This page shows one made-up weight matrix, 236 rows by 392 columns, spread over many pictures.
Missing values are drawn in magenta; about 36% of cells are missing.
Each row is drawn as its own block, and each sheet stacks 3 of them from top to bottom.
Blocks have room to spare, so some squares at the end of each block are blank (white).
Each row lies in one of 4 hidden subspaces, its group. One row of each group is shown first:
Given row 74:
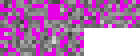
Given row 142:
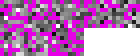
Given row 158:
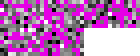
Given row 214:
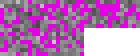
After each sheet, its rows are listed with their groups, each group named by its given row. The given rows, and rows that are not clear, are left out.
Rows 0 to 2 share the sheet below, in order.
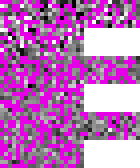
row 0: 158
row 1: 158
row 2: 142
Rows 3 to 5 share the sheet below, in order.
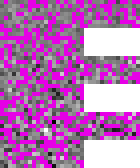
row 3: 214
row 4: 142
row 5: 158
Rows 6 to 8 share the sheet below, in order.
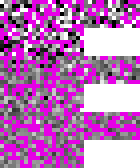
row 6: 158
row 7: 142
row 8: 74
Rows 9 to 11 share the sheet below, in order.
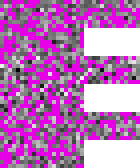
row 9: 142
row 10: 158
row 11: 158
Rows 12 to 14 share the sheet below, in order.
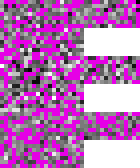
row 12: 74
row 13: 214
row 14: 142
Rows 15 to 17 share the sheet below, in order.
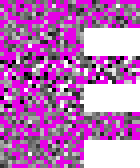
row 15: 158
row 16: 74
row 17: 74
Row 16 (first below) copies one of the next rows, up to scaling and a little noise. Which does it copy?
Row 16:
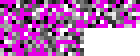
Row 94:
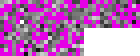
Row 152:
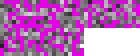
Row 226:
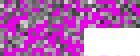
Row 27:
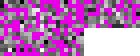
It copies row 152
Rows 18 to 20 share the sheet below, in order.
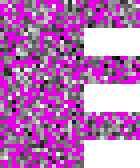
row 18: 158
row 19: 214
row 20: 142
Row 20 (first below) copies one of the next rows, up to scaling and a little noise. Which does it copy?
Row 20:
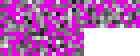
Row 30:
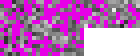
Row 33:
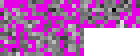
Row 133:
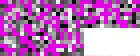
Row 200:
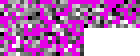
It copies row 133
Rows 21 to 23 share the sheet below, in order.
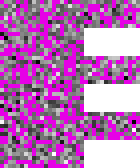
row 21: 142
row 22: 142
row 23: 214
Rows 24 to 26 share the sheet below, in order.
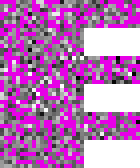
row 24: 74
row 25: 214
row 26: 74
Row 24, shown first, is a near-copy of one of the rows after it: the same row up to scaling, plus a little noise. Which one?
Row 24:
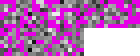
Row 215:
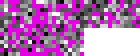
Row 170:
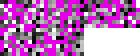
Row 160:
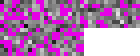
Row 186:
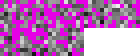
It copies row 215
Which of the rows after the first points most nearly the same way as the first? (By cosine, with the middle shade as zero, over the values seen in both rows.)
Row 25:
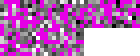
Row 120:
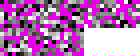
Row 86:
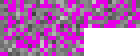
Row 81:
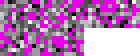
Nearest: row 86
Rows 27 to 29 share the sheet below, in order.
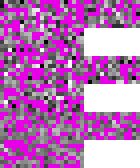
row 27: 74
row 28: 142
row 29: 142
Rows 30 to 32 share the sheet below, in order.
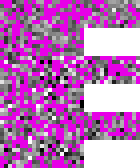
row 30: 142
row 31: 74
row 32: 158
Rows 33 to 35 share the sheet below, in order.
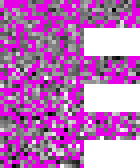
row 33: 142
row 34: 214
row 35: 142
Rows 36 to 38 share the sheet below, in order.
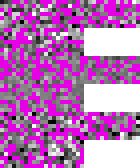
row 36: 142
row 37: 214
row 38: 142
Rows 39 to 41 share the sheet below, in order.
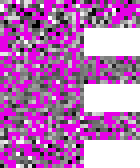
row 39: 214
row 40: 142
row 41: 74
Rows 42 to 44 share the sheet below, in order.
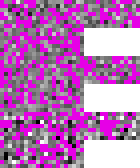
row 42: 214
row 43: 142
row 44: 142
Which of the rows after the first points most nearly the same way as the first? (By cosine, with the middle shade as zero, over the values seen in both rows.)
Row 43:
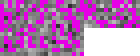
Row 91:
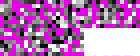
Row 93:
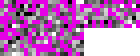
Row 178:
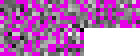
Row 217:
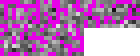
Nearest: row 91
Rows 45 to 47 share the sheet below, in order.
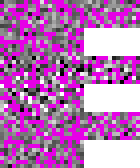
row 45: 74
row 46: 158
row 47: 142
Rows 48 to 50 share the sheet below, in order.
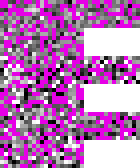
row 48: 74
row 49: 142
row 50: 142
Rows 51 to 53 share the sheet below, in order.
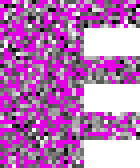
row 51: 142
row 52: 214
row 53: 214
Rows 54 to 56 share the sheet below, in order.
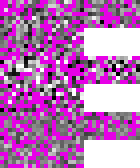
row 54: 74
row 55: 214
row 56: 74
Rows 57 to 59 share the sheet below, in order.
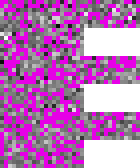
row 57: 142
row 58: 74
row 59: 158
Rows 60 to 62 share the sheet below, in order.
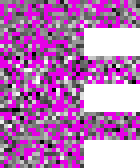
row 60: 74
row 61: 214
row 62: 158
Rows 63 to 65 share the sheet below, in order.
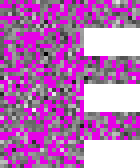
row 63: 214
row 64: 74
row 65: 158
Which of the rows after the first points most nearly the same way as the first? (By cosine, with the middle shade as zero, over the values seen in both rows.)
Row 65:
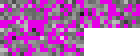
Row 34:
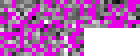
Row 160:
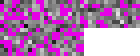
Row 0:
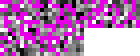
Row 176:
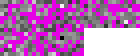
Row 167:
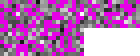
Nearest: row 0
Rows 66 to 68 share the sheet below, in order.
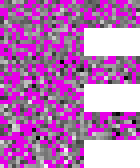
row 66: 74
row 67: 158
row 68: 214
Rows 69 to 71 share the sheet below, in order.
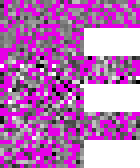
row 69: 74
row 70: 142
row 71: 214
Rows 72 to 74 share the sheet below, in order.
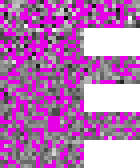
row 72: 74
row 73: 142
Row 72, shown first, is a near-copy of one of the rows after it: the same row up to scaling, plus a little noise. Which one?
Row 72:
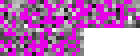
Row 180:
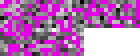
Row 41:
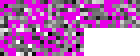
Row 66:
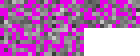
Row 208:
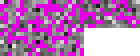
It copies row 180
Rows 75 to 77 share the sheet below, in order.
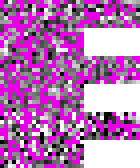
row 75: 142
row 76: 142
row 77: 158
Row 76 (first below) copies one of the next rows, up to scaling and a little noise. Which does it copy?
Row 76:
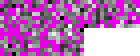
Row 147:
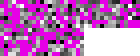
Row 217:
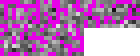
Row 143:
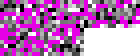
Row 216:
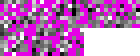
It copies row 143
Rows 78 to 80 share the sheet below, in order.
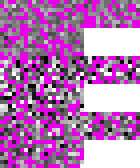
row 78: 142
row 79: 158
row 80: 142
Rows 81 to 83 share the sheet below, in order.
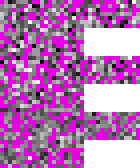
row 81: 142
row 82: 214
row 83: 158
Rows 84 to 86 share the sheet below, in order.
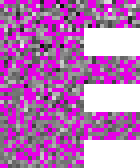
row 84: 158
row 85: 74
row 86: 158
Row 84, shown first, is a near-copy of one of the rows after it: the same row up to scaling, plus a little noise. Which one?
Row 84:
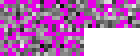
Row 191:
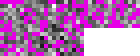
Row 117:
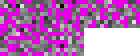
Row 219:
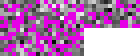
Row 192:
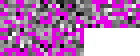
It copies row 192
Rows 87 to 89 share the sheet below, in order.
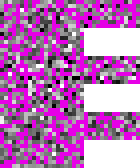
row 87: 142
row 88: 74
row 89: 214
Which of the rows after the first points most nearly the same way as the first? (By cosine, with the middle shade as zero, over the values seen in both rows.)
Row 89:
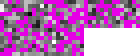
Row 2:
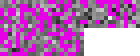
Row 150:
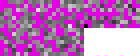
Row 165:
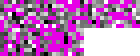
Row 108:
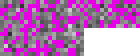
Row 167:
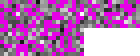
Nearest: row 150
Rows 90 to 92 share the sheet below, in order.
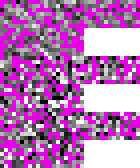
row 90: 214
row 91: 142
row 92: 158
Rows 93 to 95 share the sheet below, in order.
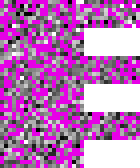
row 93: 214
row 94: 74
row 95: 74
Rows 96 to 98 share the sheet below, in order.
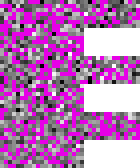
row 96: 74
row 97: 142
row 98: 74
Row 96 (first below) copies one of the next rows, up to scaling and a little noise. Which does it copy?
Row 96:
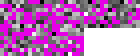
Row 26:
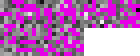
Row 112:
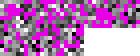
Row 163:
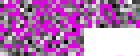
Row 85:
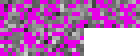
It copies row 26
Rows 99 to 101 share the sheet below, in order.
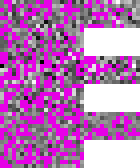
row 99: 214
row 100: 214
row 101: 74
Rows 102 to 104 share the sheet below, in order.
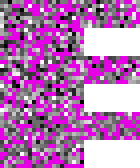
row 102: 142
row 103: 214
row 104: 74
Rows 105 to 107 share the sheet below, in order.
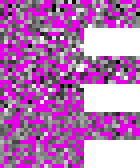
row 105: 158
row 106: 158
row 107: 214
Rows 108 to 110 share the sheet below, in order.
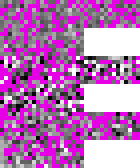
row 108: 142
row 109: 74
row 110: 214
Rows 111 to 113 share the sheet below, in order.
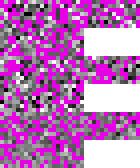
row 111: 214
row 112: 74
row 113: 214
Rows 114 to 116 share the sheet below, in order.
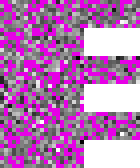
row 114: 142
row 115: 74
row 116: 142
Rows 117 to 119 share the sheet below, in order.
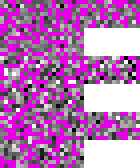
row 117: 158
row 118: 142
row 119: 158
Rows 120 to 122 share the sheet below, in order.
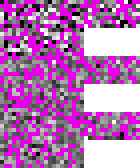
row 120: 142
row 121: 158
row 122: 142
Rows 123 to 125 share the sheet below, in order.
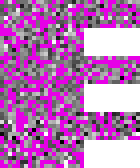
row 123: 142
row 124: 142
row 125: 214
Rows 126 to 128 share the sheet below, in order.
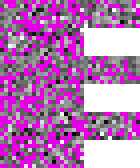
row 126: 142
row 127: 74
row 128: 74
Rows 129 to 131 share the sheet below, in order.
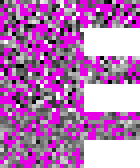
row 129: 158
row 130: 142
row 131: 74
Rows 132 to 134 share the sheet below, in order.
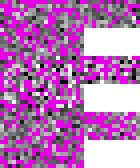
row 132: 214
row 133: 142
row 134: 142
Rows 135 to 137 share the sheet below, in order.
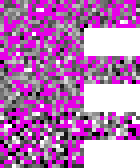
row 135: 142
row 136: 214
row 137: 214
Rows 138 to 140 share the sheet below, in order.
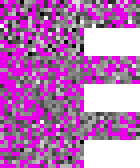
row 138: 74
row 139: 214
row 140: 142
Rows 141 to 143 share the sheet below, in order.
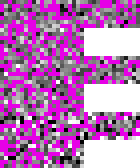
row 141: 158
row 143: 142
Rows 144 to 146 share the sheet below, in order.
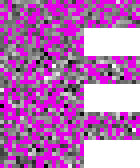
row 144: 214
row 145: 142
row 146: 214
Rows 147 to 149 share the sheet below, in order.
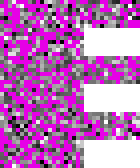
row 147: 142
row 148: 74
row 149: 214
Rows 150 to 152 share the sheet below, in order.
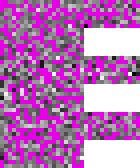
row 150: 142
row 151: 142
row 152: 74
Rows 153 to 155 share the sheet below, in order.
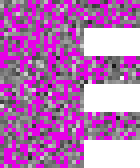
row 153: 74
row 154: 142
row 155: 158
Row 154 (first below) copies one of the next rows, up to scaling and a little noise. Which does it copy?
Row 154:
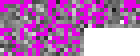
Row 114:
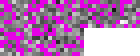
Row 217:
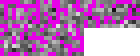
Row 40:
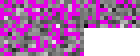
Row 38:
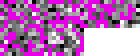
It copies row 114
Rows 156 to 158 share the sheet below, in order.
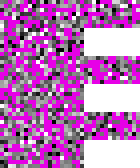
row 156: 142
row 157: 142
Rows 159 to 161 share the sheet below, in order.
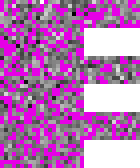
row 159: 142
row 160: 74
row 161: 142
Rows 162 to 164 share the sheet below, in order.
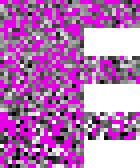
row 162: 214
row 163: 74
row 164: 142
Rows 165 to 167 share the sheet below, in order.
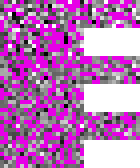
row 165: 214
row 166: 214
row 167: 158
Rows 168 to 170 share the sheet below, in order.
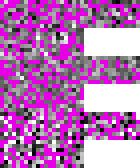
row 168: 214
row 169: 74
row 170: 74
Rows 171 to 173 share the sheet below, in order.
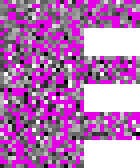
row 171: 214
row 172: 142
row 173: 214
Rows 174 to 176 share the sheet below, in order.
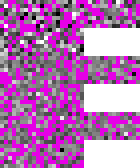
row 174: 74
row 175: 214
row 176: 158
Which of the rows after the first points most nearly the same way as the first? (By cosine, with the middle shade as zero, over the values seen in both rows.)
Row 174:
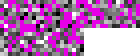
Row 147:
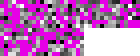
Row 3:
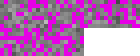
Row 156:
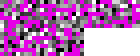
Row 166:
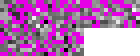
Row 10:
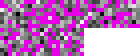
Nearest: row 147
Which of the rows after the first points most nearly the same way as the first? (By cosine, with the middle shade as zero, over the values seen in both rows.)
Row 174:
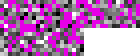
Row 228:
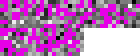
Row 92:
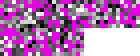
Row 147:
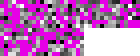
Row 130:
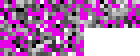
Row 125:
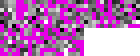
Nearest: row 147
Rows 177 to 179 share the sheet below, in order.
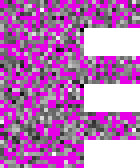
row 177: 142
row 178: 142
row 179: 214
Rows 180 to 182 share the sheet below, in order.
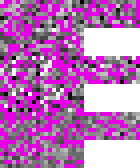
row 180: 74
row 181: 142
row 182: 142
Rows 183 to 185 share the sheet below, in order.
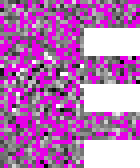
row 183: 214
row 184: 142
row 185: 214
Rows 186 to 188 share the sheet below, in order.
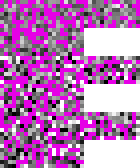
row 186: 74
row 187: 74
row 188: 142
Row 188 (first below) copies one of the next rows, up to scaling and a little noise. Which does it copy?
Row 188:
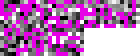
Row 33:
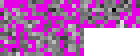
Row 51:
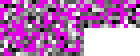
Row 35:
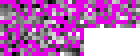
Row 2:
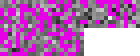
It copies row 35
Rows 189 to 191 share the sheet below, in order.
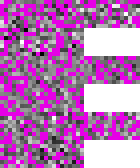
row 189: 74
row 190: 214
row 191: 158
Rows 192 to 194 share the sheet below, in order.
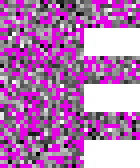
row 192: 158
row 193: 214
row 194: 74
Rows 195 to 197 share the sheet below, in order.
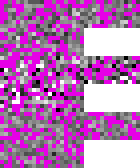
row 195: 142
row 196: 142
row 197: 214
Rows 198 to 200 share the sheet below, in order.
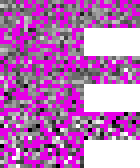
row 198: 158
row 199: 74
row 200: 142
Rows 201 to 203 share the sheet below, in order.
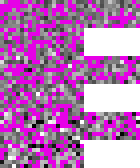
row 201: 158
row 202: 214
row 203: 142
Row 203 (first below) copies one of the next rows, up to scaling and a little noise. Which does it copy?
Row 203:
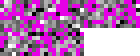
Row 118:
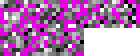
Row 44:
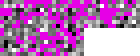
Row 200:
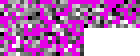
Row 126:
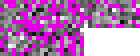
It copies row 126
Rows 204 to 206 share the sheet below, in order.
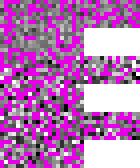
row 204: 158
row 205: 214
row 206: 74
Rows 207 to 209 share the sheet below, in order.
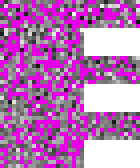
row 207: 74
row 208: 74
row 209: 142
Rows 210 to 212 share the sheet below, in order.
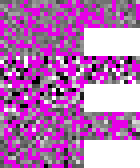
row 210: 74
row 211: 214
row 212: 214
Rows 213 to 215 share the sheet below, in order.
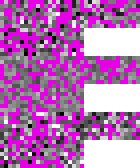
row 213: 74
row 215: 74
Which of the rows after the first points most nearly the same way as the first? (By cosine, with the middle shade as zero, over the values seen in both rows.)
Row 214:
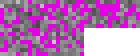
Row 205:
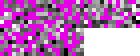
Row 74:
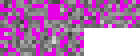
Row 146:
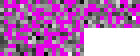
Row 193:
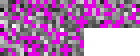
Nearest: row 74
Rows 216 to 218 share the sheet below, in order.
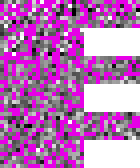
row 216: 142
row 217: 142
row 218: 214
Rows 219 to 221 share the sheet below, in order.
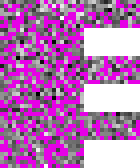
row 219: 158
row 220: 214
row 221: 214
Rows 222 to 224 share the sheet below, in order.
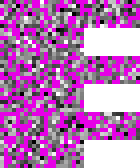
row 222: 74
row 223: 142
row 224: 158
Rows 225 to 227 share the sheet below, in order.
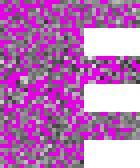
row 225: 214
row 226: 74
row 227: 74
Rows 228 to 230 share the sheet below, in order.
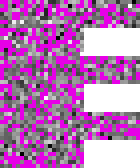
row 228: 142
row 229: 74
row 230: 74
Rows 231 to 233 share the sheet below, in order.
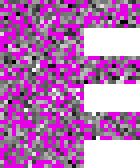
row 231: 142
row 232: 142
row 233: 74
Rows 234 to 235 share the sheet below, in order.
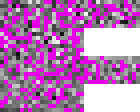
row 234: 142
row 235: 214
